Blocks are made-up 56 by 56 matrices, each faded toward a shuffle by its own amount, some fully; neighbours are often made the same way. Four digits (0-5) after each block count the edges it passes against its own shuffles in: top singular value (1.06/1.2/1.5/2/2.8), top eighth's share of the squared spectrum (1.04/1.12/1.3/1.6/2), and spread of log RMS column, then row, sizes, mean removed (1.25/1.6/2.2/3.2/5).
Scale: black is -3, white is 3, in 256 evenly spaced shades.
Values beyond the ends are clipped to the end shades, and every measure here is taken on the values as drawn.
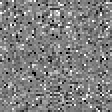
3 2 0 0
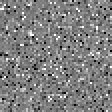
0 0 0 0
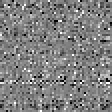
4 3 1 2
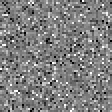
2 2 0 0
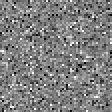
2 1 0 0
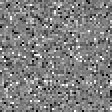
2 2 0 0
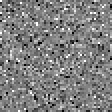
3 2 1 0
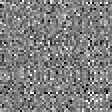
4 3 2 2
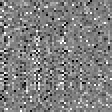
4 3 2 1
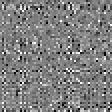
4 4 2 3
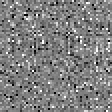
3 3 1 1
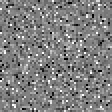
0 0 0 0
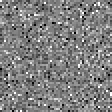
3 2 0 0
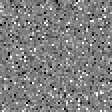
0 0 0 0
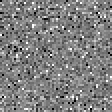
2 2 0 1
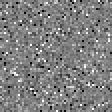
0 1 0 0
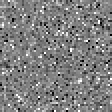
0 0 0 0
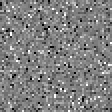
0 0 0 0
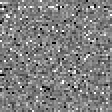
1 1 0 1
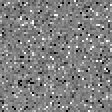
1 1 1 0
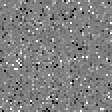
1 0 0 0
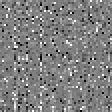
4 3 2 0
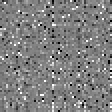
4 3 2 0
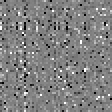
4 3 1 1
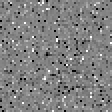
2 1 0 0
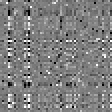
5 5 3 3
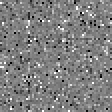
2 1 0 0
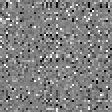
4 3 2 1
